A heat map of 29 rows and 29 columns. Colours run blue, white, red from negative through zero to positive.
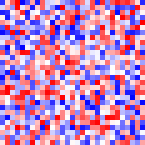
Seam: none. Histogram: flat. Mirror symmetry: none. Slope: none. Grain: fine.
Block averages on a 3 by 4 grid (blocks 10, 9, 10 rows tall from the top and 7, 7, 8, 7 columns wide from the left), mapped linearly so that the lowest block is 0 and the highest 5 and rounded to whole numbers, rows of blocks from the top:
0 2 3 4
3 5 4 2
3 2 3 1
